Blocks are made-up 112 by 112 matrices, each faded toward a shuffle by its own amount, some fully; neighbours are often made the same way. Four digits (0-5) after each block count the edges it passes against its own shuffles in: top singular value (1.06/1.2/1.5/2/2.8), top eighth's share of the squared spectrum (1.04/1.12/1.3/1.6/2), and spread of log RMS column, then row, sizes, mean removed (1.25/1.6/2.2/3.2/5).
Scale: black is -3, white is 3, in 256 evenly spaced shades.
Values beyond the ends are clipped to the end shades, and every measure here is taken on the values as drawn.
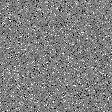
2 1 0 0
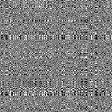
5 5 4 4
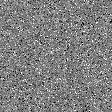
0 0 0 0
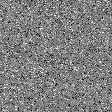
1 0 0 0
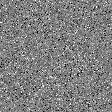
1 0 0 0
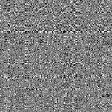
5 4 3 3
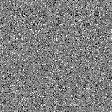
3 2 1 1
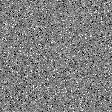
2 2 0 0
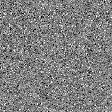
3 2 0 1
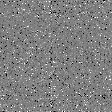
3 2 1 1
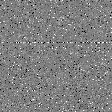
3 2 0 1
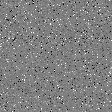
2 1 0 0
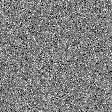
2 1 0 0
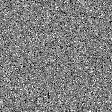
1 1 0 0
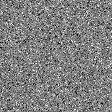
0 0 0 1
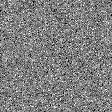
2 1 0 0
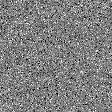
0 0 0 0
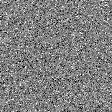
0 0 0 0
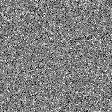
2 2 0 0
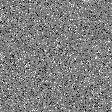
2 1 0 0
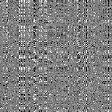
5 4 4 3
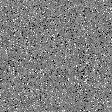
2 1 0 0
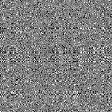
5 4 2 3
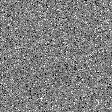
0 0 1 0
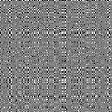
5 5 4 4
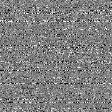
2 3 0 4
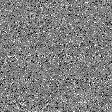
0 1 0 2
